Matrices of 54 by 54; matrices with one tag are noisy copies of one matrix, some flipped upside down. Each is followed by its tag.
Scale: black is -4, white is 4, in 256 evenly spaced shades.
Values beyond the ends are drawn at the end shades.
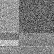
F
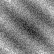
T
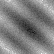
T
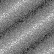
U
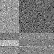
F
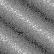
U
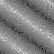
U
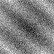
T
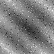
T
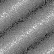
U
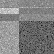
F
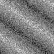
U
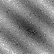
T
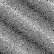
U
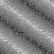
U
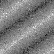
U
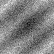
T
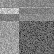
F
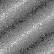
U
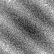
T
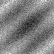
T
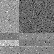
F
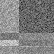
F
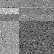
F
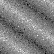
U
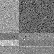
F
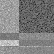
F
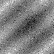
T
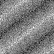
U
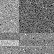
F
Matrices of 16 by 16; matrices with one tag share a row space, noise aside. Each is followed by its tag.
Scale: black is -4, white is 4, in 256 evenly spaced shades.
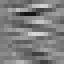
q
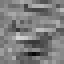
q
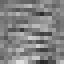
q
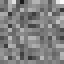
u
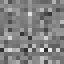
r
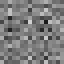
r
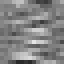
q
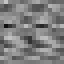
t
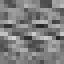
t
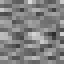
t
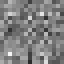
r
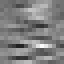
q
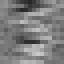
q
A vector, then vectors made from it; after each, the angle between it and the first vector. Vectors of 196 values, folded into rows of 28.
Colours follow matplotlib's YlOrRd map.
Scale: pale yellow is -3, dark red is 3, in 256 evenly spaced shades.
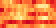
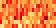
partly opposed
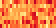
partly aligned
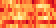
nearly parallel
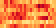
nearly opposite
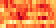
nearly opposite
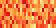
orthogonal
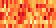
partly opposed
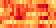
nearly opposite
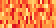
orthogonal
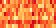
partly aligned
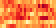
nearly opposite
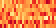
partly aligned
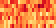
partly opposed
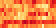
nearly parallel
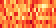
partly aligned
